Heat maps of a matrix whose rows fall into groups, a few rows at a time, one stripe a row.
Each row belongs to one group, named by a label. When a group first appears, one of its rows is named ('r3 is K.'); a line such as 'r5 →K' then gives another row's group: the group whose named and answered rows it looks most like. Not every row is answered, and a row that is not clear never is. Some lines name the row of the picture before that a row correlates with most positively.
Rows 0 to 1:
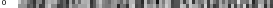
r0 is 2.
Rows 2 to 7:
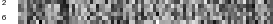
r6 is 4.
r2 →2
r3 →4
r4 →4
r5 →2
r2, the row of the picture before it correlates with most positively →1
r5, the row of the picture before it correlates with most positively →0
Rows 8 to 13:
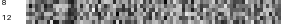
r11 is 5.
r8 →2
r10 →4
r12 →2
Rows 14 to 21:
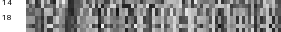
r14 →4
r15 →4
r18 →2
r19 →2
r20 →5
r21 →2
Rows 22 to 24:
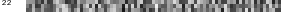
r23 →4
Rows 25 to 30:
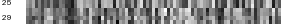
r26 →2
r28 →5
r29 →5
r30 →5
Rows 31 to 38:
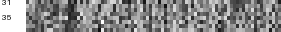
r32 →2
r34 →5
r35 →4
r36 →5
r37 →2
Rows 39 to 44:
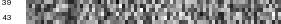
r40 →4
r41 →4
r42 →5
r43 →5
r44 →2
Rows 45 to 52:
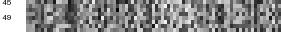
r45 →4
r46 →5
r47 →5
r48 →2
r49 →5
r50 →5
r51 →4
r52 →2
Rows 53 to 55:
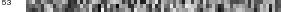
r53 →4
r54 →5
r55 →5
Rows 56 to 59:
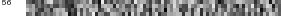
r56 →5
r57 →2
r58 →2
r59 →4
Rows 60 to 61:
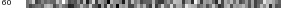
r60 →4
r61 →5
